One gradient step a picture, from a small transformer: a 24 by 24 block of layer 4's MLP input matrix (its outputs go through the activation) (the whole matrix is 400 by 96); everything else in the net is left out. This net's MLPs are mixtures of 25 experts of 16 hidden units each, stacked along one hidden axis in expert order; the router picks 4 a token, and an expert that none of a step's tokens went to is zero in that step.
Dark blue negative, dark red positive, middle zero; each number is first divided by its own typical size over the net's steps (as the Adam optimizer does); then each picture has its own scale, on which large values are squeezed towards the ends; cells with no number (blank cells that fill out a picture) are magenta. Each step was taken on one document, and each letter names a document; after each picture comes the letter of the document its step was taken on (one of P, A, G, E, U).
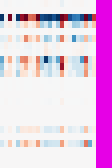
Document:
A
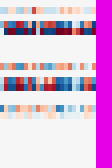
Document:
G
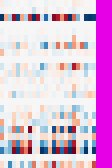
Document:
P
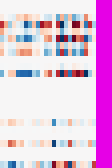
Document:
A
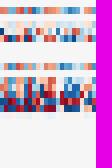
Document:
G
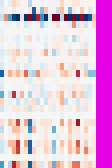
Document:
P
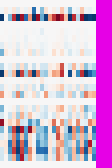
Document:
P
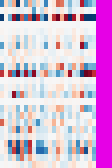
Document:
P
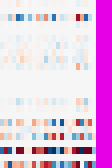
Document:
A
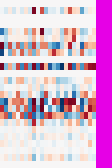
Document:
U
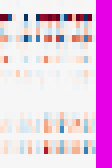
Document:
A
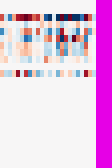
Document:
A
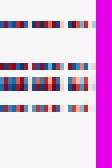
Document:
U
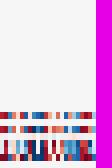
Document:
U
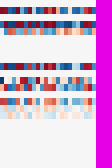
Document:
G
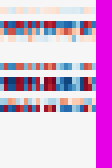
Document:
G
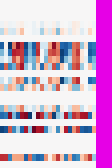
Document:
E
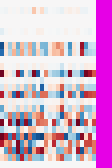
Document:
P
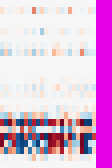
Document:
U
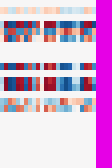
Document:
G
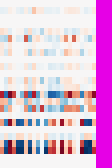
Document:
U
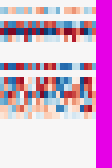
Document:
G
